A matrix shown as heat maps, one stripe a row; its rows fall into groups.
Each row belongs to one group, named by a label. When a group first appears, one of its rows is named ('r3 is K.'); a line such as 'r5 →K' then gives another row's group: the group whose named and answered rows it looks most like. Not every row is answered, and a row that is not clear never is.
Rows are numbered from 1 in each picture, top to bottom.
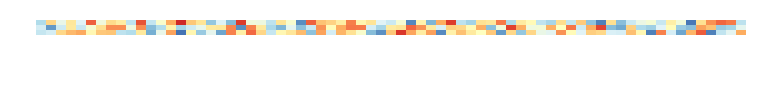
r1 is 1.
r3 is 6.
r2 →6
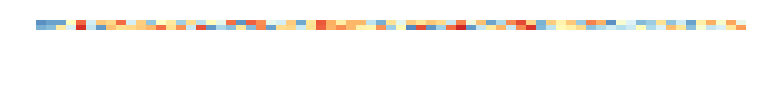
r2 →1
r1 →6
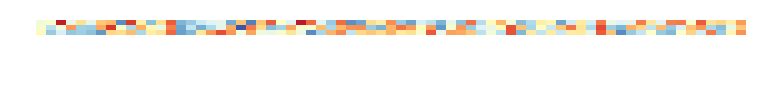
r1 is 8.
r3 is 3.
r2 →6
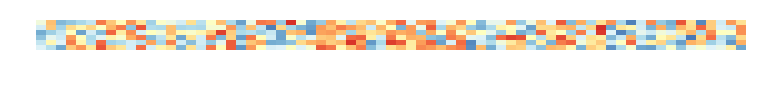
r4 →6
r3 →3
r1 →3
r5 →6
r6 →6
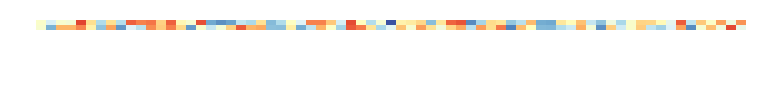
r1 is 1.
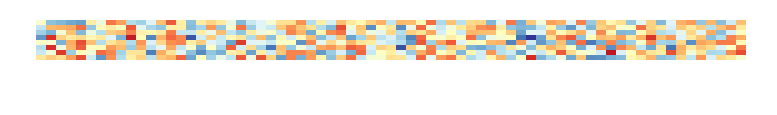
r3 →3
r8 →1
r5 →1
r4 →8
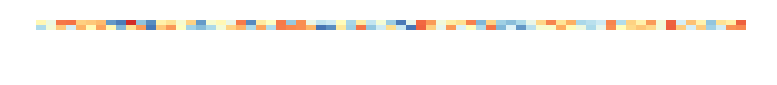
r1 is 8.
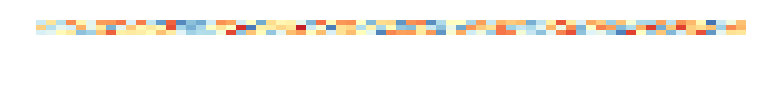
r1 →6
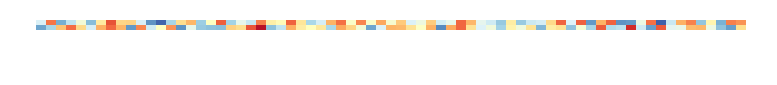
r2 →6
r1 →3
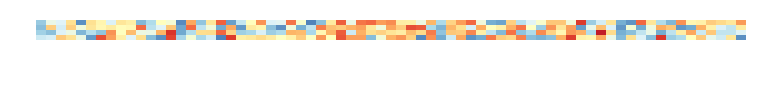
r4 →6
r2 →6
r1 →3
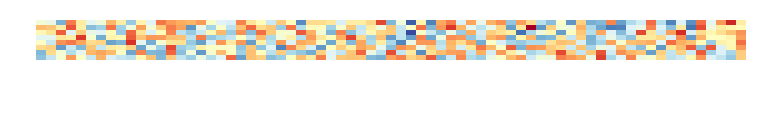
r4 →1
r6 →3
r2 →1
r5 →8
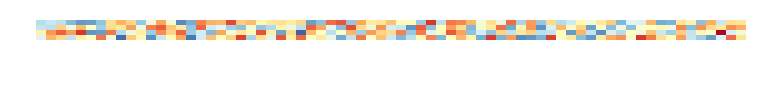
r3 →1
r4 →8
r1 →3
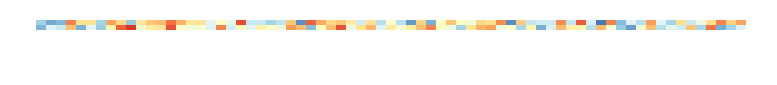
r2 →3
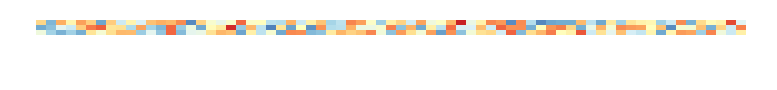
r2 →6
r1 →1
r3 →3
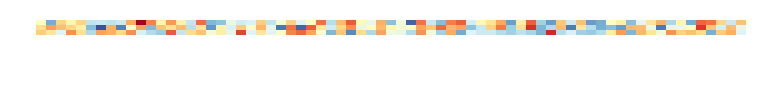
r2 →1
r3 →8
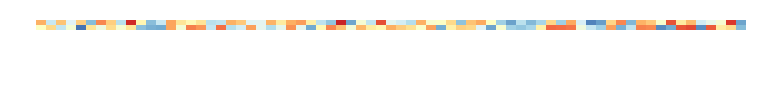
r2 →3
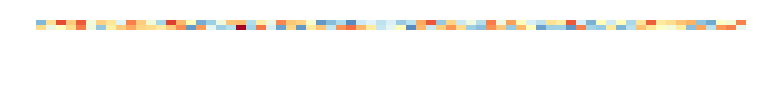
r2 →1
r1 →8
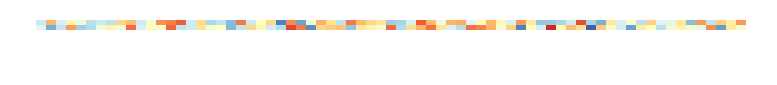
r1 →1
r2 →3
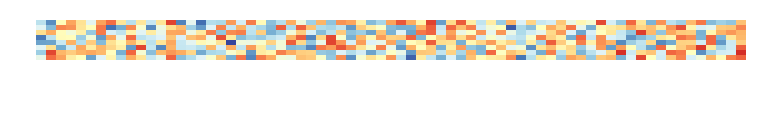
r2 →8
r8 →8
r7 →8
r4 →3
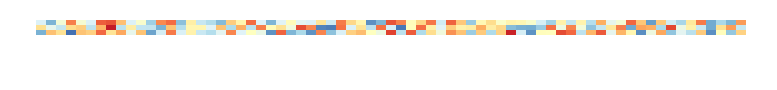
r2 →8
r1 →6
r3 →6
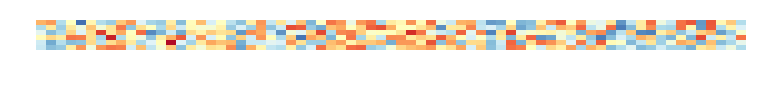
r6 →6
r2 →3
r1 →3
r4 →1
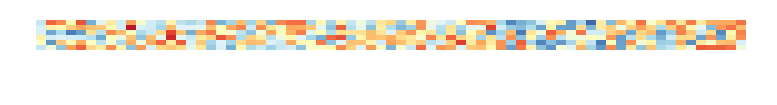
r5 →1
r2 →8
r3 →3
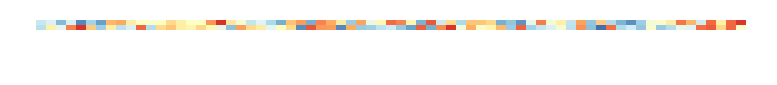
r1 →3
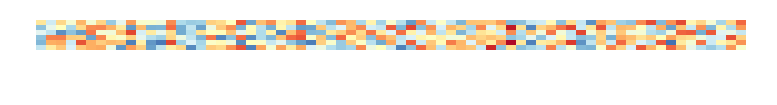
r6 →8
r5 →6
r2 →6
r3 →3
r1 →8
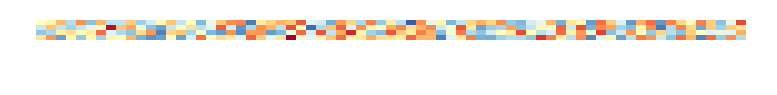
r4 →3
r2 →3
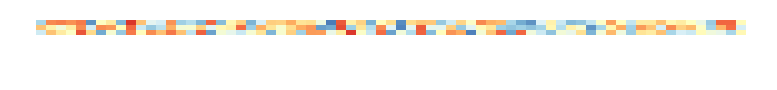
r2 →8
